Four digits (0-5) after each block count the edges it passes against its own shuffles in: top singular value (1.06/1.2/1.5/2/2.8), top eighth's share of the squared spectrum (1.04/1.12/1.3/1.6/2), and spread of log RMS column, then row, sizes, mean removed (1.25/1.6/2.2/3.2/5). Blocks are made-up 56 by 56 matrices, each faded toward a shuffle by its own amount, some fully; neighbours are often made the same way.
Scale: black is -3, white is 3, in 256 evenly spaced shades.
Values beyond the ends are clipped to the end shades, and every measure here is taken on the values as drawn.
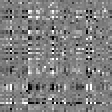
5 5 3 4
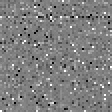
3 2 1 0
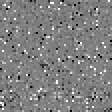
2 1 0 0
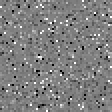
0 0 0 0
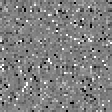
3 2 1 1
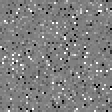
0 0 0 0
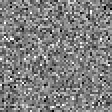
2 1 0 0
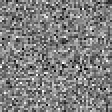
3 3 1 1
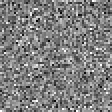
2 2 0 1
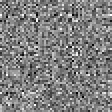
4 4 2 2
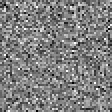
3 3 1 1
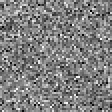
0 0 0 1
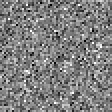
1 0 0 0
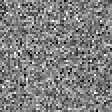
1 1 0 0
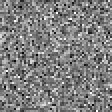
0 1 0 0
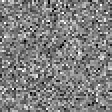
2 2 0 1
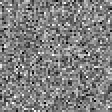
1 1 0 0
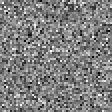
1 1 0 0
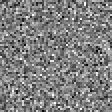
2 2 0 0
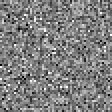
1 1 0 0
